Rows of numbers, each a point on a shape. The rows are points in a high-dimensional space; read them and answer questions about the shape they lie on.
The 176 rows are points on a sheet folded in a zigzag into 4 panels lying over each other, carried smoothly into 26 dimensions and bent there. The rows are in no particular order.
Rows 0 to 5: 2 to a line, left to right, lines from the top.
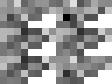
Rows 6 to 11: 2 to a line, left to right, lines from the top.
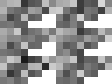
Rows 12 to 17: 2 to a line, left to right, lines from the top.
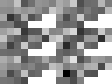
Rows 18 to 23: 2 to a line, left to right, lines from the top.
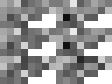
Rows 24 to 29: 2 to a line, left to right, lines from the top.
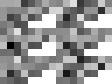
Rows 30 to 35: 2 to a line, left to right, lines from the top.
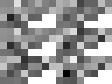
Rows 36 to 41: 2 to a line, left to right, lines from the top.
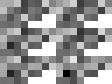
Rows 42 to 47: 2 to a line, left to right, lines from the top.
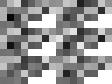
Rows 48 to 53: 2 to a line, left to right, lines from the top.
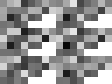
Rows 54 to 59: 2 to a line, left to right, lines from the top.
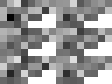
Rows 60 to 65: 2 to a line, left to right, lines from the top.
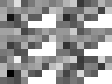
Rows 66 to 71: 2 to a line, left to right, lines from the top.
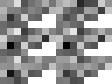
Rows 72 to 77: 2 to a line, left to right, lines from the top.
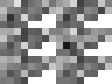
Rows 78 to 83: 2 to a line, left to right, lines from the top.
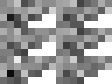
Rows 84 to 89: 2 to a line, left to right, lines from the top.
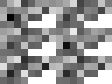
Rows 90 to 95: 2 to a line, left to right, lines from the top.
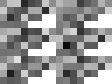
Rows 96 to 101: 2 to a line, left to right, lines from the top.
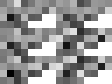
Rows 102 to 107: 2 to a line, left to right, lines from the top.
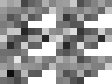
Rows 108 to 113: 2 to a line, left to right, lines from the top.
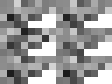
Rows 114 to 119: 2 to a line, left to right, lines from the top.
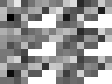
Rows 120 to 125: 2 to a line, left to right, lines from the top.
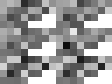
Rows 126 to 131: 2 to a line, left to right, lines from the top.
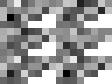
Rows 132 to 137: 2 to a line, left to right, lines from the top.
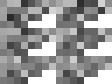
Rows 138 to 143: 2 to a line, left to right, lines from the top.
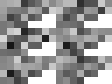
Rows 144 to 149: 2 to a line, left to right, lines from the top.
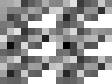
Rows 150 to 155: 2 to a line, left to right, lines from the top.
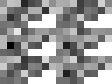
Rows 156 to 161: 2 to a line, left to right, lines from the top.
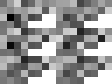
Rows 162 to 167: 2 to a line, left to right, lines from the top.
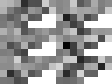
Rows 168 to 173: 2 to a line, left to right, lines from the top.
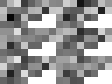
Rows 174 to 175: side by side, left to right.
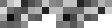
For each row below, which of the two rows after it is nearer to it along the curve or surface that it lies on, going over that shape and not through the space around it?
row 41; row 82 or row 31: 82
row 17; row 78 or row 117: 78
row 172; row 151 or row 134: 134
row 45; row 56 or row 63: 63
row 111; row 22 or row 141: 22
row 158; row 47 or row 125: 125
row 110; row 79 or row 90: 90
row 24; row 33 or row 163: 163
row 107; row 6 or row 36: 36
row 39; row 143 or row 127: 143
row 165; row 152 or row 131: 152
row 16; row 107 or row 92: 107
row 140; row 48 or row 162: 48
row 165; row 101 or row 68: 68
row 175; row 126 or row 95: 126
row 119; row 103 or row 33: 103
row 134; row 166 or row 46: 166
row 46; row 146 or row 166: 166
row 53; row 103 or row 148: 148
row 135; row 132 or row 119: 119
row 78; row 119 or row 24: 24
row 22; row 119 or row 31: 31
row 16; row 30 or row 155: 30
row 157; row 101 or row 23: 23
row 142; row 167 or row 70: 70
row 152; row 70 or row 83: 70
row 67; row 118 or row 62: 62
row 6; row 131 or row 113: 113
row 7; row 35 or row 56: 56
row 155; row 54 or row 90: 90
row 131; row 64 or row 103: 64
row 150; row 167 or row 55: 167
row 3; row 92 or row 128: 92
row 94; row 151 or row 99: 99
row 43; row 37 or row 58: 58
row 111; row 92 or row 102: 102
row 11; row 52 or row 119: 52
